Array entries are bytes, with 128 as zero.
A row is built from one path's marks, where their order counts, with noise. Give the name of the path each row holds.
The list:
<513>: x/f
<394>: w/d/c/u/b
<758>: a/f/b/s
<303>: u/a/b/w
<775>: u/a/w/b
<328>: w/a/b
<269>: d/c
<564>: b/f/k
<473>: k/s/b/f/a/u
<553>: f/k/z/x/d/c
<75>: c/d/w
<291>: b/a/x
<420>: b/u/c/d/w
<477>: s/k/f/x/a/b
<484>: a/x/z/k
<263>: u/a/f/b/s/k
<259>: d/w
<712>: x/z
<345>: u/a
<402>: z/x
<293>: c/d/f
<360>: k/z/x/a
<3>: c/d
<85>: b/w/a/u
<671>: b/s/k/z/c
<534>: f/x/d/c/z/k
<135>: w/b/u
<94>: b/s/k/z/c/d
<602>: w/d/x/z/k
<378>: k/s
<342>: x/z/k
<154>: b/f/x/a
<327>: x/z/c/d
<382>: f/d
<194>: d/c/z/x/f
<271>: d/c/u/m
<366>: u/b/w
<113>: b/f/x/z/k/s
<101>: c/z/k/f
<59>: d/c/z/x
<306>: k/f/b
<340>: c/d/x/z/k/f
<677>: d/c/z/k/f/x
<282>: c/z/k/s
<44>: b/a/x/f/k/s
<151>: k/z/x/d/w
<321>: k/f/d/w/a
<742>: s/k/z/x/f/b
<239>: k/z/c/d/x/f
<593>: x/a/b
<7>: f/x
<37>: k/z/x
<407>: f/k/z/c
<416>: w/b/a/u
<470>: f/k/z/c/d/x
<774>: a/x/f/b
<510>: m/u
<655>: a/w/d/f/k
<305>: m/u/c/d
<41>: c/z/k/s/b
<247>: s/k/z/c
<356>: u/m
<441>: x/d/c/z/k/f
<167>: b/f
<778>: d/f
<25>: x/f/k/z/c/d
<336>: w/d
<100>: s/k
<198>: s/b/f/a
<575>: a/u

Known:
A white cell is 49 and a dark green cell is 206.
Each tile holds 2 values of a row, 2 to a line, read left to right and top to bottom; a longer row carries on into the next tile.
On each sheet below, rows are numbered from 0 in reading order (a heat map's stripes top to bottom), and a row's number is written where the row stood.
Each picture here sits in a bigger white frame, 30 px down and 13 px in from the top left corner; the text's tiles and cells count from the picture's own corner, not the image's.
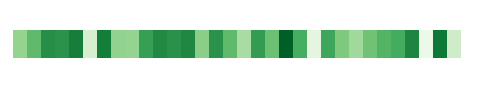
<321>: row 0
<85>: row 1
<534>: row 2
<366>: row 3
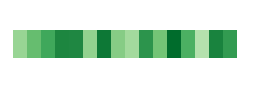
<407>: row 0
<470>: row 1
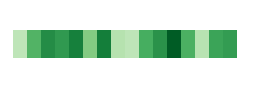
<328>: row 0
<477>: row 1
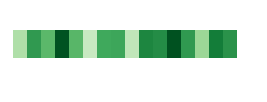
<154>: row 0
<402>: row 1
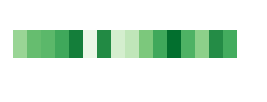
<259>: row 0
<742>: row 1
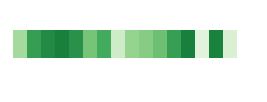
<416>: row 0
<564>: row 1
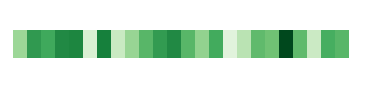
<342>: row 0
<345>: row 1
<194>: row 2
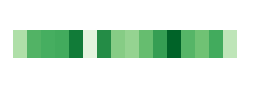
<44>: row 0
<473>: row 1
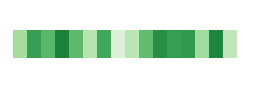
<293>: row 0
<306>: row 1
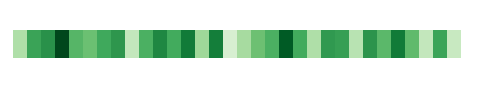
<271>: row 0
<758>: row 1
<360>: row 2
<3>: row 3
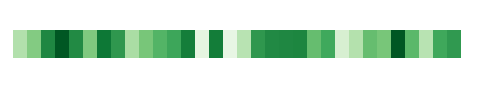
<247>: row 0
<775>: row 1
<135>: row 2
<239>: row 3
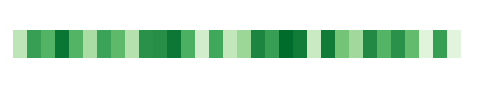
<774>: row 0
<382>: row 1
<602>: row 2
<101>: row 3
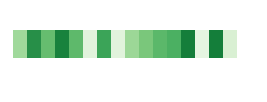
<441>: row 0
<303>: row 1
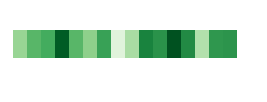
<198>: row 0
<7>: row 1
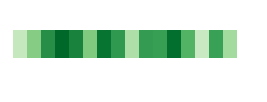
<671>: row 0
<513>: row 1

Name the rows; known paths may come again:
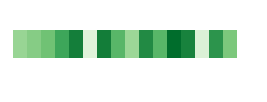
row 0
<151>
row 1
<484>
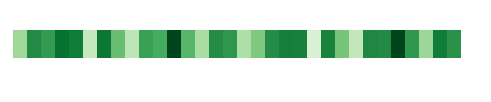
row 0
<602>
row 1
<59>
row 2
<100>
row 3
<402>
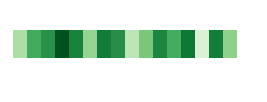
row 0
<37>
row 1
<378>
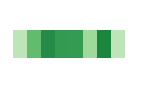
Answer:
<306>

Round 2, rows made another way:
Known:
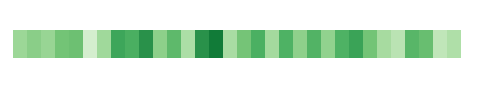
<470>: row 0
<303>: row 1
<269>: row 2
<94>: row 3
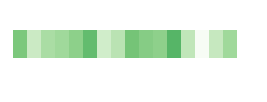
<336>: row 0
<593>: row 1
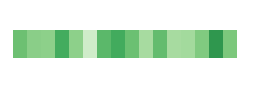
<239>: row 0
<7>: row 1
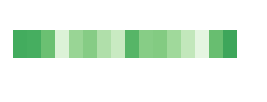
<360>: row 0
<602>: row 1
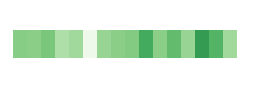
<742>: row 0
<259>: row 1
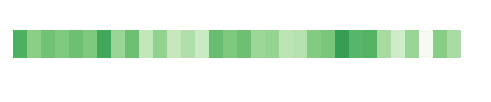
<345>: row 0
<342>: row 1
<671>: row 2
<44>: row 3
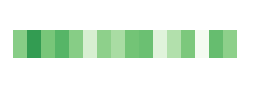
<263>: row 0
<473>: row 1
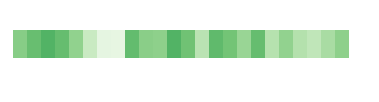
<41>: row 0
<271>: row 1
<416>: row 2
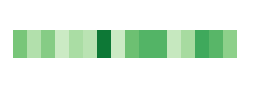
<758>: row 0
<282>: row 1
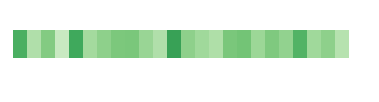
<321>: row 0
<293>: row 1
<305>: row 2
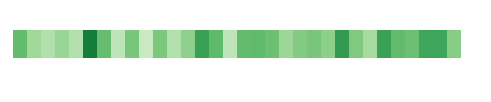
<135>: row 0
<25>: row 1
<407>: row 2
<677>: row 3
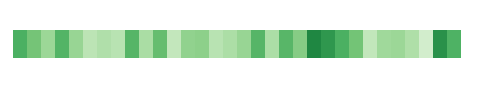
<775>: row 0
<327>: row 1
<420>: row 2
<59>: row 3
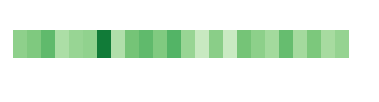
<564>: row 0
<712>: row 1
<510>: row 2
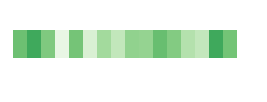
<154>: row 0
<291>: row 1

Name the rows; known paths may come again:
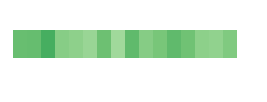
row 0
<306>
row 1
<356>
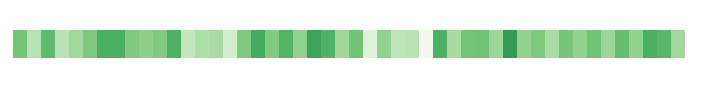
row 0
<37>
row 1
<328>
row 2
<259>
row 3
<484>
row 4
<778>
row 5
<75>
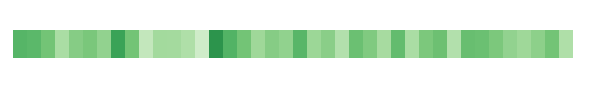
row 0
<407>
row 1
<59>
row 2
<305>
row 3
<167>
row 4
<378>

